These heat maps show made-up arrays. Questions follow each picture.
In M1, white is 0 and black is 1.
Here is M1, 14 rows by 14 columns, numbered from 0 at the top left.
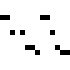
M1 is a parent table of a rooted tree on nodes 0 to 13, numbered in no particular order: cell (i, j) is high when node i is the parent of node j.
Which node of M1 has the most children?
3
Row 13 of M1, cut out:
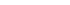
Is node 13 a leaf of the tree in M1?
yes
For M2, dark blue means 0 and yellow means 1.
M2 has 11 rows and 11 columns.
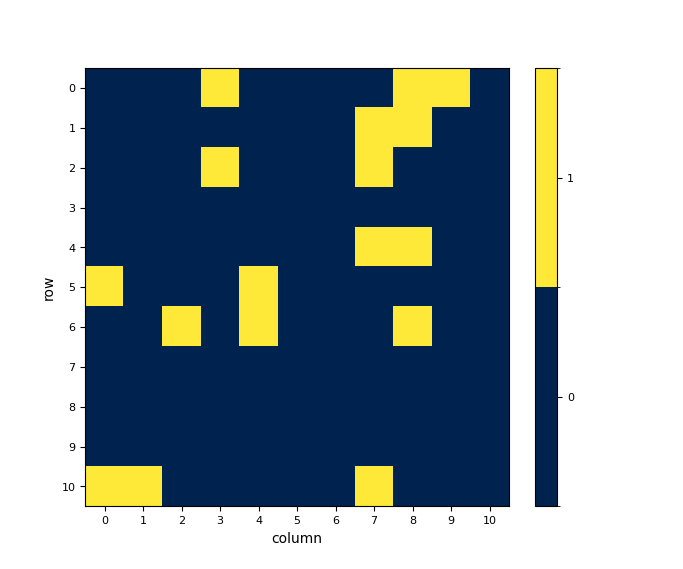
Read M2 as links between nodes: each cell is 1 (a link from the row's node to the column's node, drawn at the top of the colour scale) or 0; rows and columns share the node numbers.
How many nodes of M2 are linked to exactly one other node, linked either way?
1
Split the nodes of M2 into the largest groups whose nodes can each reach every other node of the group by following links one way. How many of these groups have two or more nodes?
0
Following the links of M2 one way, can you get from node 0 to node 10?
no
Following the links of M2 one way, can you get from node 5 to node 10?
no
